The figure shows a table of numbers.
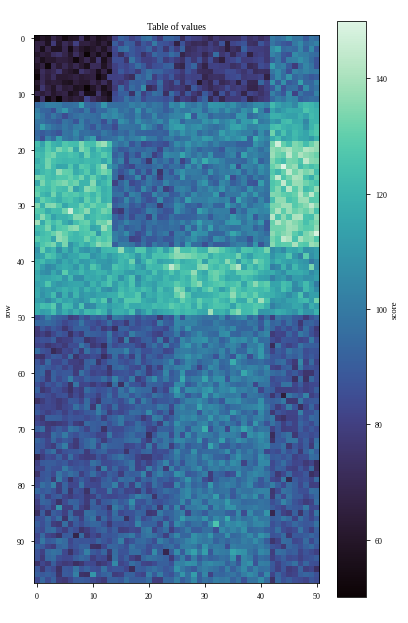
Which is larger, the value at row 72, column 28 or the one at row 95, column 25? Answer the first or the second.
the second
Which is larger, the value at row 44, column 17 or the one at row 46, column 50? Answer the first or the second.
the first
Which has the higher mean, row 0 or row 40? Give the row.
40
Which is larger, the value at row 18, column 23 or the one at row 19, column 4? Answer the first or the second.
the second
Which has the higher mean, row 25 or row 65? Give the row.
25
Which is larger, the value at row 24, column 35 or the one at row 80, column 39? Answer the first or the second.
the first
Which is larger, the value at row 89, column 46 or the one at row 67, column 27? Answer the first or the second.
the second
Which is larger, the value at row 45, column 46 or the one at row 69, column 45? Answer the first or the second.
the first
